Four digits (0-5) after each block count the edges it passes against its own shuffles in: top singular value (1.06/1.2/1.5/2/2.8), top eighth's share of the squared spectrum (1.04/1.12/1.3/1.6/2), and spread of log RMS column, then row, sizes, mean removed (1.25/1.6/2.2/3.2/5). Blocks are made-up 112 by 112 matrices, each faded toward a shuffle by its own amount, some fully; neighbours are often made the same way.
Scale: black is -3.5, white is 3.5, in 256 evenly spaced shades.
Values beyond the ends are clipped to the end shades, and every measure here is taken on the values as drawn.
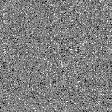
4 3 1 1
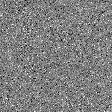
2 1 0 0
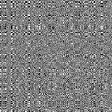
5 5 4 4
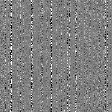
3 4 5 0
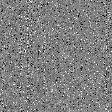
1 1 2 0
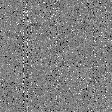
2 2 2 0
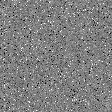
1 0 0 0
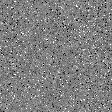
0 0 1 0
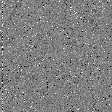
3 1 1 0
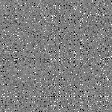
4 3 2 2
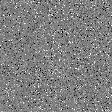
1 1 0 0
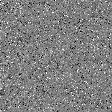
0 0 1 0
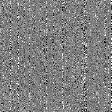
3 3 4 0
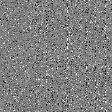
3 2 2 0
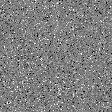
0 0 0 0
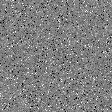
0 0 0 0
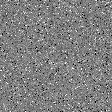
1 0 0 0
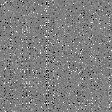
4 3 2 1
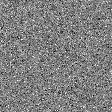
0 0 0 0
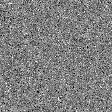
0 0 1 0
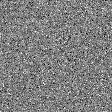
0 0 0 0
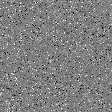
2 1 0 0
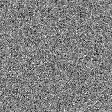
3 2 0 0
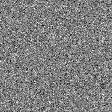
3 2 0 0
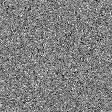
0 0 0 0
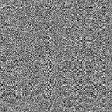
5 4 3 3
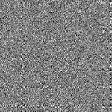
4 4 3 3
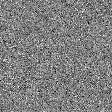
2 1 0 0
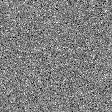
2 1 0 0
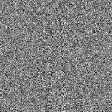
4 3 2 2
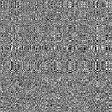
5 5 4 3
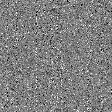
1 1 2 0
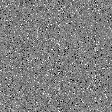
1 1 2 0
